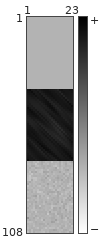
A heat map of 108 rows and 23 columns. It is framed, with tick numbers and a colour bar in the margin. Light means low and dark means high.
It is made of 3 by 1 panels. Panel 1,1: low, flat. Panel 2,1: very high, slanting down to the right, faint in contrast. Panel 3,1: low, fine-grained, faint in contrast.
